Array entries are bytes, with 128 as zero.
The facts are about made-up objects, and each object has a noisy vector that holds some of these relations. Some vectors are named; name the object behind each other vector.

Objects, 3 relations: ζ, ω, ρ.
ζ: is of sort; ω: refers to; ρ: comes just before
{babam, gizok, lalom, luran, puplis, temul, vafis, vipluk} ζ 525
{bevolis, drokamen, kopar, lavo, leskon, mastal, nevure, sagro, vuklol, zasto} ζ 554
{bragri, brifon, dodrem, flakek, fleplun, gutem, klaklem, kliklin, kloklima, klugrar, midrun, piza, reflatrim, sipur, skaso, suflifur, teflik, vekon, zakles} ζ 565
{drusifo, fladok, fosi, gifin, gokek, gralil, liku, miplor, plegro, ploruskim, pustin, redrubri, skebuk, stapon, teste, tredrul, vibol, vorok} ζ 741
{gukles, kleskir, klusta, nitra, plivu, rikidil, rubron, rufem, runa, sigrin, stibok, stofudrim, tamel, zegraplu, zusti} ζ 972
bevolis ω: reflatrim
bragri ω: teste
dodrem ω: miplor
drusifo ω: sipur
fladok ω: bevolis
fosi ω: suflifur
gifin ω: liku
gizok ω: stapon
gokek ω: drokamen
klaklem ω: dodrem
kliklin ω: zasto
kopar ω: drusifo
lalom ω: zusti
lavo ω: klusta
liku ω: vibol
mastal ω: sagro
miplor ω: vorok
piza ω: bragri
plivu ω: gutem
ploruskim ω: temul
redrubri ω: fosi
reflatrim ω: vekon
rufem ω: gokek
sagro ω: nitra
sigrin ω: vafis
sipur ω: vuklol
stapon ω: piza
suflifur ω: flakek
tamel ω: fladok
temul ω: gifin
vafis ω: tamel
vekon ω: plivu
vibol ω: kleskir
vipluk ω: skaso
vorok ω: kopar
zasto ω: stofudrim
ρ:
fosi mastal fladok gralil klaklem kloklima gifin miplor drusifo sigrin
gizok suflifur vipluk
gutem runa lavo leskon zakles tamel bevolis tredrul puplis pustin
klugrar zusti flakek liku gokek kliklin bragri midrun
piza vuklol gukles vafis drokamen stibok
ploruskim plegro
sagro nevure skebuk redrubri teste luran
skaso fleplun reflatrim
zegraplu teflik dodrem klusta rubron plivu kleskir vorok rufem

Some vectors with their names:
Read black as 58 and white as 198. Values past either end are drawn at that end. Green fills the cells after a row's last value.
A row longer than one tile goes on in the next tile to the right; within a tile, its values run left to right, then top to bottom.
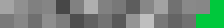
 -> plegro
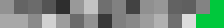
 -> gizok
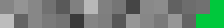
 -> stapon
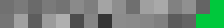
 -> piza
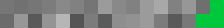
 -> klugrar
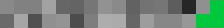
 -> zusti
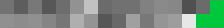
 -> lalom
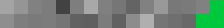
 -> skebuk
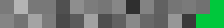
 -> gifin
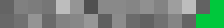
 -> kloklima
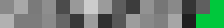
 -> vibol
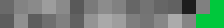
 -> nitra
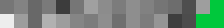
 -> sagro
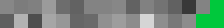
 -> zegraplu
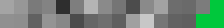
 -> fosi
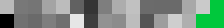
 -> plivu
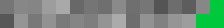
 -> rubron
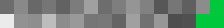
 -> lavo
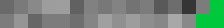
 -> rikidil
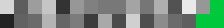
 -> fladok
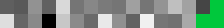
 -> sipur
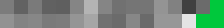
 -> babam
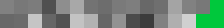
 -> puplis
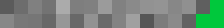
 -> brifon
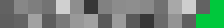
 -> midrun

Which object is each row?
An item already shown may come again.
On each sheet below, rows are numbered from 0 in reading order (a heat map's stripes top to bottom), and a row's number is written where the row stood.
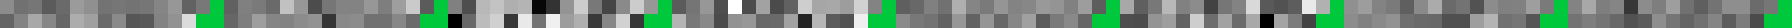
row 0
luran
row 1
kliklin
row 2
sigrin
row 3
klaklem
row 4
brifon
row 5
bevolis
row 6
redrubri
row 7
teste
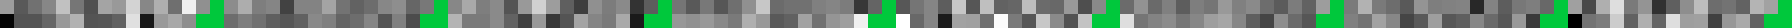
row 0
vekon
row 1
teste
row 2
vibol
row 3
lalom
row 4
kopar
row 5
drokamen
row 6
gifin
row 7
tamel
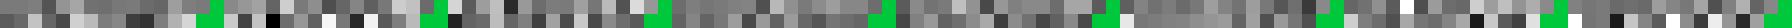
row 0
puplis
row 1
drusifo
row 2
fladok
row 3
flakek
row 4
bragri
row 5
zasto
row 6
dodrem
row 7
vuklol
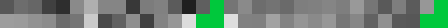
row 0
temul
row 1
leskon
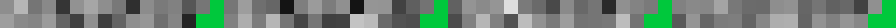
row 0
liku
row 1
ploruskim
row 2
rufem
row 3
klusta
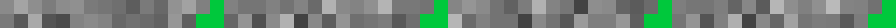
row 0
tredrul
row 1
skaso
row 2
stapon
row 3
skaso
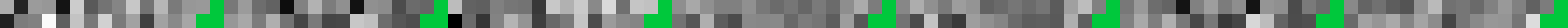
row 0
vafis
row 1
ploruskim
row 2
gutem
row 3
tredrul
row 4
pustin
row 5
ploruskim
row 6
vipluk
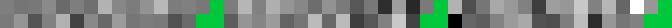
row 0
skaso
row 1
kleskir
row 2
reflatrim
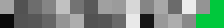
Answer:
vekon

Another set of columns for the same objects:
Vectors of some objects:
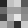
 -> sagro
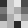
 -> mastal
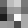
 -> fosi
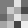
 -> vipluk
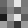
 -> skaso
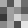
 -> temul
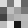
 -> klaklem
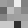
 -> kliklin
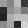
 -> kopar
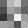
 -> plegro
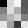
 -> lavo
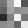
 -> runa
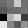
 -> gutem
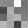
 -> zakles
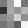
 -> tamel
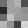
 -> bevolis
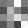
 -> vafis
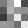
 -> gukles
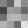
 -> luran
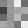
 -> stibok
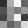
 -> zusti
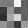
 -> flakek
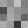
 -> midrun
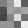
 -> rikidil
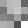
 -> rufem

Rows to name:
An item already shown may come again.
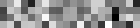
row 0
redrubri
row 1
gizok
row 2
puplis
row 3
sigrin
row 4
vuklol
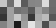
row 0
sipur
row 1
vekon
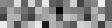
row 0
vekon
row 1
klaklem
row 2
drokamen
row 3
reflatrim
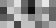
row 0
redrubri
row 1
teste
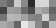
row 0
luran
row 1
stapon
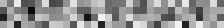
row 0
dodrem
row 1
drokamen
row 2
lalom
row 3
ploruskim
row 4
babam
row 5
bragri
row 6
klaklem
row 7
plivu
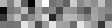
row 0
kleskir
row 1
klusta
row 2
luran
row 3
midrun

